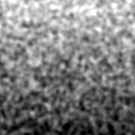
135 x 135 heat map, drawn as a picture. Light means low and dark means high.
The field climbs toward the bottom. No lone cell stands out from its neighbours. The field is mottled with small blotches. There are no regular stripes.
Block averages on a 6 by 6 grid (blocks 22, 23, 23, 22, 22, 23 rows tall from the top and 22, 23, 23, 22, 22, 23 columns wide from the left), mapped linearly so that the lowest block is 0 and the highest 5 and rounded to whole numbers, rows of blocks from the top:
0 0 0 0 0 0 / 1 2 1 1 1 1 / 2 2 2 2 2 2 / 3 3 3 3 3 3 / 4 4 4 4 4 4 / 5 5 5 5 5 5
